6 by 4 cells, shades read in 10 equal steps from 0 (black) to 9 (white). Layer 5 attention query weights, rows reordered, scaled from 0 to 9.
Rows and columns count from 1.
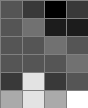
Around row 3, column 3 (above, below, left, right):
1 3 3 3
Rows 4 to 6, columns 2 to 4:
3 3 4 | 8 2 3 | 8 6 9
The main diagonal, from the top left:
3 4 4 4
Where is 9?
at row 6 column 4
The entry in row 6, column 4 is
9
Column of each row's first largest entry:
1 2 3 4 2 4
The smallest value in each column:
2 2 0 1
